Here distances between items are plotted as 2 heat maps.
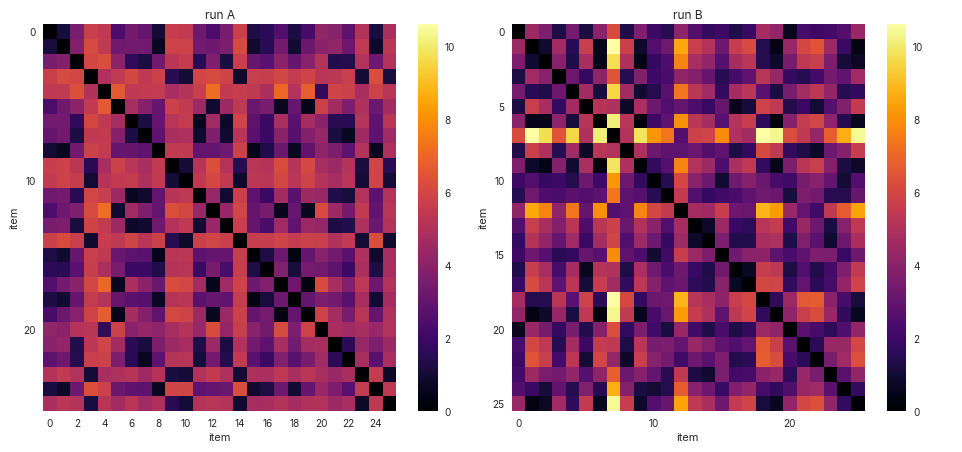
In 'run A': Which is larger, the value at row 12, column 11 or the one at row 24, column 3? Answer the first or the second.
the second
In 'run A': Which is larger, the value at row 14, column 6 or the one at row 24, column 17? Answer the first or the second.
the first
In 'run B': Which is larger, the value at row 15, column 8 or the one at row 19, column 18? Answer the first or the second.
the first
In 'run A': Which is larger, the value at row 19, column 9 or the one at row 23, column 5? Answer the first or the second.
the first
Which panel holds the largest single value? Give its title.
run B
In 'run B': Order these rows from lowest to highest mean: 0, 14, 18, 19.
0, 14, 19, 18
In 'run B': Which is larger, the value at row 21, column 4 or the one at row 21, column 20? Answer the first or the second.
the first
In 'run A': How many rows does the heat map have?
26
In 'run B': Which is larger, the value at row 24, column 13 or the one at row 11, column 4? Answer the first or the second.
the first
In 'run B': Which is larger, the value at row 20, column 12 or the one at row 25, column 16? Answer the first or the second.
the second
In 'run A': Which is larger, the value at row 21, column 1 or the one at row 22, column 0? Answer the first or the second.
the first
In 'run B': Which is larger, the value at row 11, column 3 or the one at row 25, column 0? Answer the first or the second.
the second
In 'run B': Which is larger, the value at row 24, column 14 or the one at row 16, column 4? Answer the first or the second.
the second
